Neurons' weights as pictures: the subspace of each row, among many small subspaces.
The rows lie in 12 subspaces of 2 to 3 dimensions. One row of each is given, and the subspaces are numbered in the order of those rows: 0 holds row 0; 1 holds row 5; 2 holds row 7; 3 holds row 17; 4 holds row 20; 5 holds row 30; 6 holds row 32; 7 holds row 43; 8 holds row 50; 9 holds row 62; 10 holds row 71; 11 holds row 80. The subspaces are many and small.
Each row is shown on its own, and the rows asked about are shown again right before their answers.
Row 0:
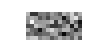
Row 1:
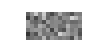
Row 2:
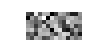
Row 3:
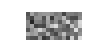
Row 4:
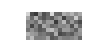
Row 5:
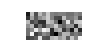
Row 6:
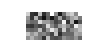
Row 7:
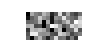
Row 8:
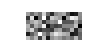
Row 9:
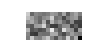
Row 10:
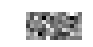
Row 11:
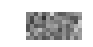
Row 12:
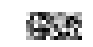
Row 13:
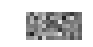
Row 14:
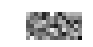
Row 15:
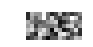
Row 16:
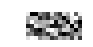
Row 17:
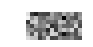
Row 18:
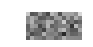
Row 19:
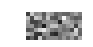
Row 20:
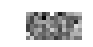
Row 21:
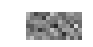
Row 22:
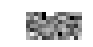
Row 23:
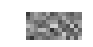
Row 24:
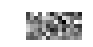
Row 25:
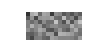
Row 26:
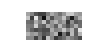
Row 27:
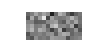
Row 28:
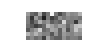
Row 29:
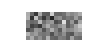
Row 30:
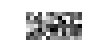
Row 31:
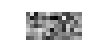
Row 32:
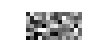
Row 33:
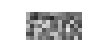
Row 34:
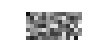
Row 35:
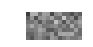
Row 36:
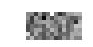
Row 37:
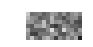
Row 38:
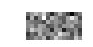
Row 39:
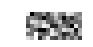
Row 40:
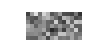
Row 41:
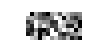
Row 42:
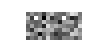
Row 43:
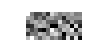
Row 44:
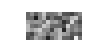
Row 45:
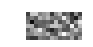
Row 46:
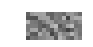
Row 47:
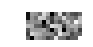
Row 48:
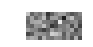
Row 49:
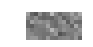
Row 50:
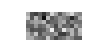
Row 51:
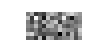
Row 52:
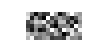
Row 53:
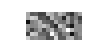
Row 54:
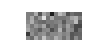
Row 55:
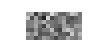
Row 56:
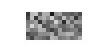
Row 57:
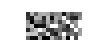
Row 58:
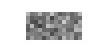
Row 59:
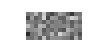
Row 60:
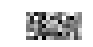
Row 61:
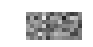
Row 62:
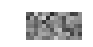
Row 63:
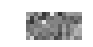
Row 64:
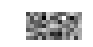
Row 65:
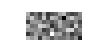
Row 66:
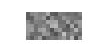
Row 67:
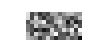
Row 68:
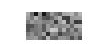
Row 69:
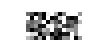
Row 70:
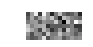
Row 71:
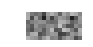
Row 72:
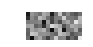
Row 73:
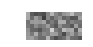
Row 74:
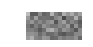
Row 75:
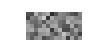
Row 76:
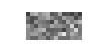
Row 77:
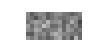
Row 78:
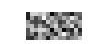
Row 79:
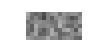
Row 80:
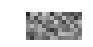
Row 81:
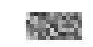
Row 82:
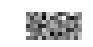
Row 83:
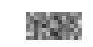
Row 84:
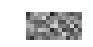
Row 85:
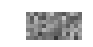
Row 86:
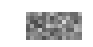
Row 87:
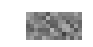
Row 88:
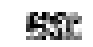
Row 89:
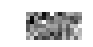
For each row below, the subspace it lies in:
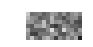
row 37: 2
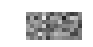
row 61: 6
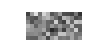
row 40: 5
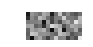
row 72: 2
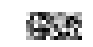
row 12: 1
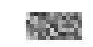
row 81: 3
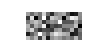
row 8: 6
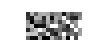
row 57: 4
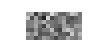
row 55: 9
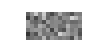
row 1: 3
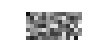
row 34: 7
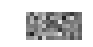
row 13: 1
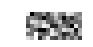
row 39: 6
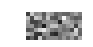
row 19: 6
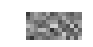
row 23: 7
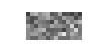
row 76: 5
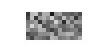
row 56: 11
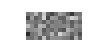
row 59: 3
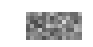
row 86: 5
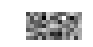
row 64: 8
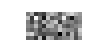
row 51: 1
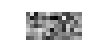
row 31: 10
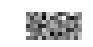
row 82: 3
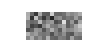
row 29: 11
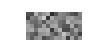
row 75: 9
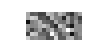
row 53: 3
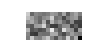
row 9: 2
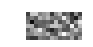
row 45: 0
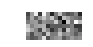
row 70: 5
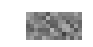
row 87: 9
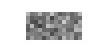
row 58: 5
